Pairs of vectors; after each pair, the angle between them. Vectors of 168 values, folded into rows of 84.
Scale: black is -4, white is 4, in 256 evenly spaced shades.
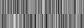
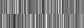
nearly opposite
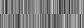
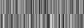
orthogonal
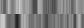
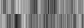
nearly parallel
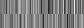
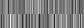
orthogonal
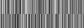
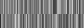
partly opposed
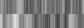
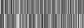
orthogonal
